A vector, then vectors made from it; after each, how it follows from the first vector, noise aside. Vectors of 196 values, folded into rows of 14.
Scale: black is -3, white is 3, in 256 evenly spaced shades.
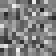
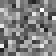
sign-scrambled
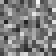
wrapped around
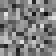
negated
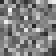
wrapped around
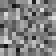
negated
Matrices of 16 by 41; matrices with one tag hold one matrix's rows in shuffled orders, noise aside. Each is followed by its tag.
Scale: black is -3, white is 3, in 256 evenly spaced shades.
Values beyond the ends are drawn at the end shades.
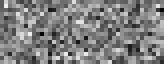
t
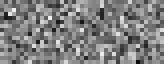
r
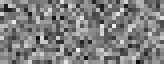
r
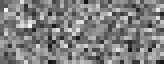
t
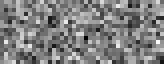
t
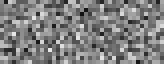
r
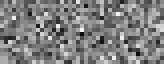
r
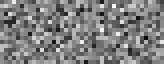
r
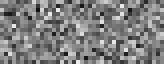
r
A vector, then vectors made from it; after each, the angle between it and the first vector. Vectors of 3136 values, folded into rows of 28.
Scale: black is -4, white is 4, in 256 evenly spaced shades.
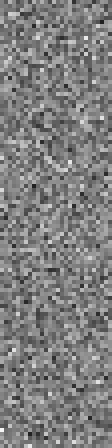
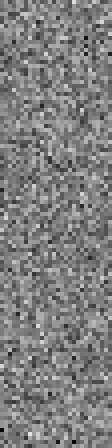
nearly opposite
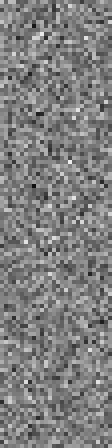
partly aligned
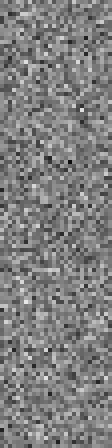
nearly opposite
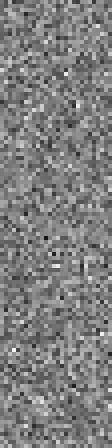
partly aligned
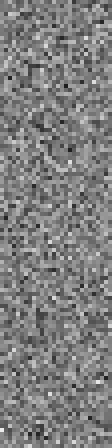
nearly parallel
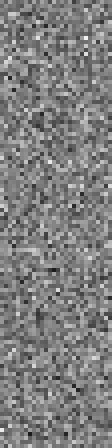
nearly parallel
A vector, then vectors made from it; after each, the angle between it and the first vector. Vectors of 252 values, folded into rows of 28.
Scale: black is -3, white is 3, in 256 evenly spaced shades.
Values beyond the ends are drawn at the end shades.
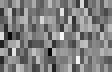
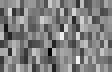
nearly parallel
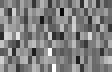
nearly opposite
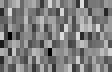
nearly parallel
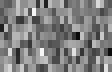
orthogonal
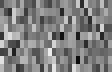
nearly opposite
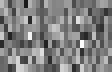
partly aligned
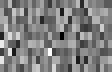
nearly opposite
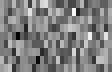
orthogonal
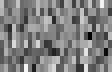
orthogonal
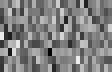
nearly parallel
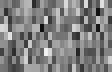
partly opposed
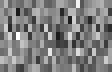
partly opposed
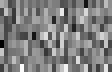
partly aligned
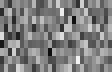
nearly parallel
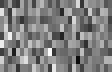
nearly opposite
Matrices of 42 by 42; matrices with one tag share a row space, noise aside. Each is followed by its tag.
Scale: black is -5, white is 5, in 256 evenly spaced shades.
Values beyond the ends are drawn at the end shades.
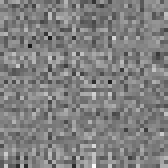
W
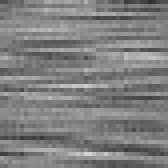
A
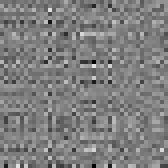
W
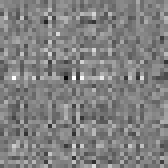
W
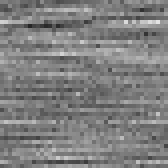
A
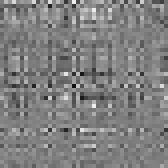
W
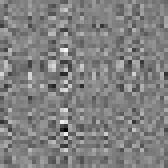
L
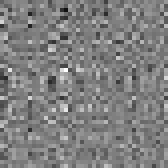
L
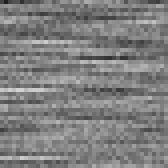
A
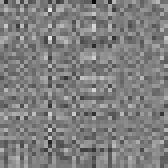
W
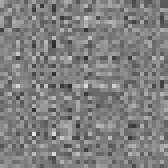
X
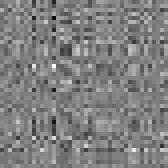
X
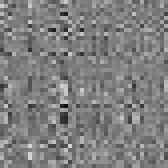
L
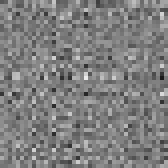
X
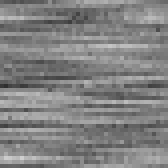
A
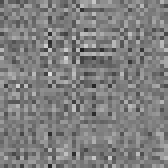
W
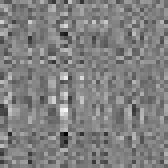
L
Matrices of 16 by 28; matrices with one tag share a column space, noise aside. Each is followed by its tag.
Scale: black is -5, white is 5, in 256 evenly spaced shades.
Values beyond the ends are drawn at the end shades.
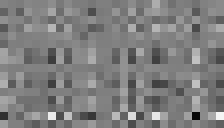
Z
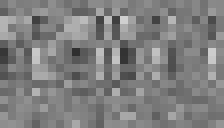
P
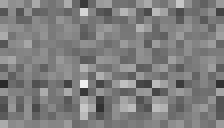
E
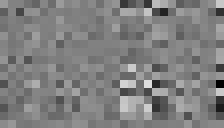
E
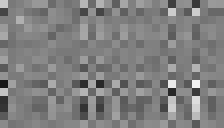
E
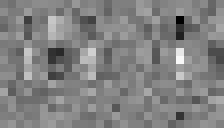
P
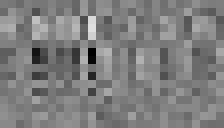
P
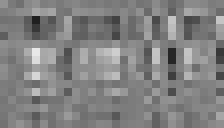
P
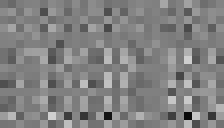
Z
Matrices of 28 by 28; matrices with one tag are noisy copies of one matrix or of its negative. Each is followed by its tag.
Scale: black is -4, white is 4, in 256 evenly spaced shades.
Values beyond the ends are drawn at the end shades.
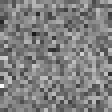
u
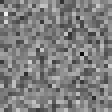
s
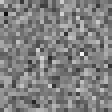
s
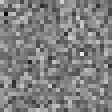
s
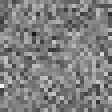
u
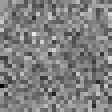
u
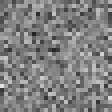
u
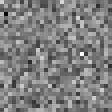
s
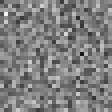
s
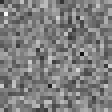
s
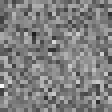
u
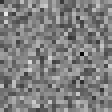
s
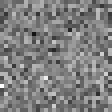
u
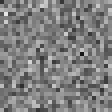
s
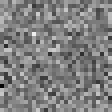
u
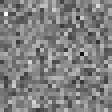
s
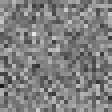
u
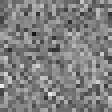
u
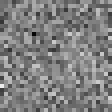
u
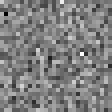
s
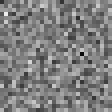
s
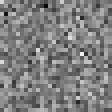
s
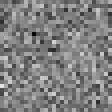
u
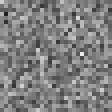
s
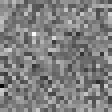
u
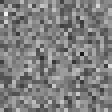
s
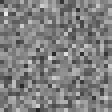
s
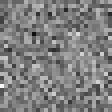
u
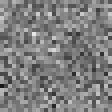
u
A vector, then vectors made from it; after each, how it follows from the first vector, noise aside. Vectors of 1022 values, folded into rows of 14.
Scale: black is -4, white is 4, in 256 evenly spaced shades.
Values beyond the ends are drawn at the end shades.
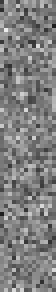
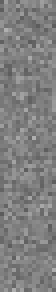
shrunk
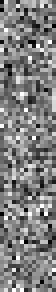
scaled up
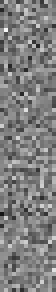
sign-scrambled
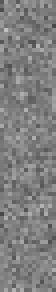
shrunk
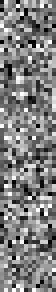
scaled up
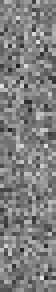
wrapped around
